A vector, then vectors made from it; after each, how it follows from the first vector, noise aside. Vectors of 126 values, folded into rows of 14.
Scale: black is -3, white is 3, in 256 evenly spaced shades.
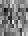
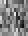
reversed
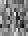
reversed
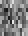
copied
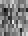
copied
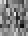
reversed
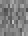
shrunk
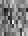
copied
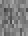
shrunk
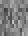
shrunk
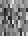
copied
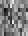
copied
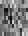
copied
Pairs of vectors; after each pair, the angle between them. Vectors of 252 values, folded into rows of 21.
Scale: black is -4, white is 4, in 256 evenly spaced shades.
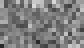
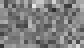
nearly parallel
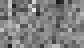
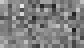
orthogonal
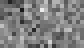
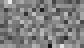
partly opposed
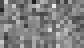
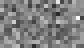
partly opposed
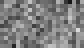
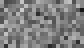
partly opposed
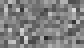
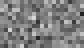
partly aligned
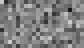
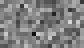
partly aligned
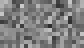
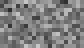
orthogonal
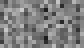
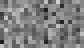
nearly parallel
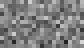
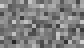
nearly parallel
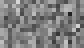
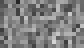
nearly opposite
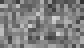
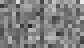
nearly opposite
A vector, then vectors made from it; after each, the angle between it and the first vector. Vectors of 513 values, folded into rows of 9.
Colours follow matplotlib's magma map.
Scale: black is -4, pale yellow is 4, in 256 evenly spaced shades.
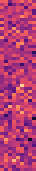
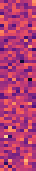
orthogonal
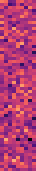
nearly parallel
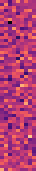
partly aligned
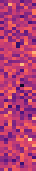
nearly opposite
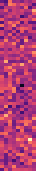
nearly opposite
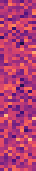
nearly opposite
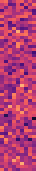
nearly parallel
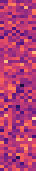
nearly opposite
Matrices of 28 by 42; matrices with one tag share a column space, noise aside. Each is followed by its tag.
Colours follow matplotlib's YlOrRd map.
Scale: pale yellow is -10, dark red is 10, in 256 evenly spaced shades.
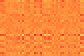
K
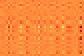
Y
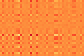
K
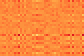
K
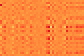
Y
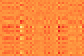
Y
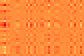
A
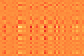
Y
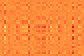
Y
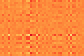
K
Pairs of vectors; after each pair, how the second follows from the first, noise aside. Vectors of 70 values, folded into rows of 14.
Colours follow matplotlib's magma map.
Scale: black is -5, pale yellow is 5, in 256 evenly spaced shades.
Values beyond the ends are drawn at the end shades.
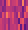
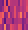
reversed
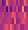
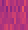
shrunk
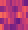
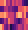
scaled up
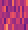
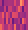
reversed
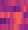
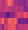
wrapped around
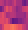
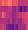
wrapped around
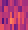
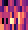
scaled up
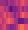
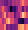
scaled up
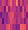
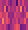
negated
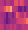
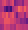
negated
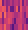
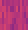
shrunk
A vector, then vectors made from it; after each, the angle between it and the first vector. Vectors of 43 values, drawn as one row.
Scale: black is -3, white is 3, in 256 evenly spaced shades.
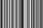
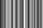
partly aligned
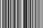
nearly opposite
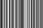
nearly parallel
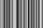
orthogonal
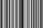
nearly parallel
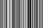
orthogonal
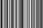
nearly parallel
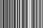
orthogonal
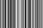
partly opposed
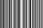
partly opposed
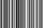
partly aligned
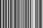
partly opposed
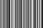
orthogonal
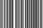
partly aligned
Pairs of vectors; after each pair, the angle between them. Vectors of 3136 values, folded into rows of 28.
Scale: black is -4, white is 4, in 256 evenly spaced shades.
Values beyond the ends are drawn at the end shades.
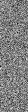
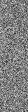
partly aligned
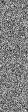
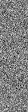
partly opposed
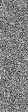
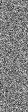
partly aligned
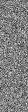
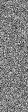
nearly parallel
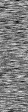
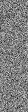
orthogonal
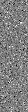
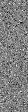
nearly opposite
